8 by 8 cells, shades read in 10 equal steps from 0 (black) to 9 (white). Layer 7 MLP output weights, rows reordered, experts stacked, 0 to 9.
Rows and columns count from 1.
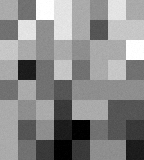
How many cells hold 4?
9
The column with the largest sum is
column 1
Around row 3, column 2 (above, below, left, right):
8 1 7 5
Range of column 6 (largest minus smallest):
3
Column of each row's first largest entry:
3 2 8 4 2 1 1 1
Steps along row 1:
down up down down down up down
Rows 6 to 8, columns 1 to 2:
6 5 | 6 3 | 6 4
